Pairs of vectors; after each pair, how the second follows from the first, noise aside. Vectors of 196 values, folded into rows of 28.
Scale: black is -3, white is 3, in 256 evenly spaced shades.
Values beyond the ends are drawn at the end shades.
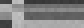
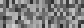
shuffled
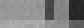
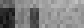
reversed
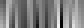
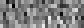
shuffled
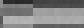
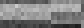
reversed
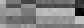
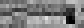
wrapped around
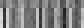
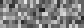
shuffled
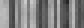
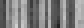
wrapped around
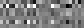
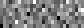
shuffled
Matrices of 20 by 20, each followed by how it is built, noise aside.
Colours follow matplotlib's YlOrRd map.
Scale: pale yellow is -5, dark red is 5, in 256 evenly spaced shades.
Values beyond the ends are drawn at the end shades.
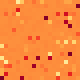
sparse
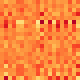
low rank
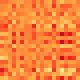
low rank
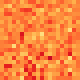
low rank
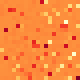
sparse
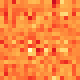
low rank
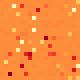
sparse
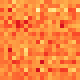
low rank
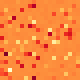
sparse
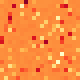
sparse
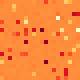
sparse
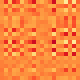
low rank
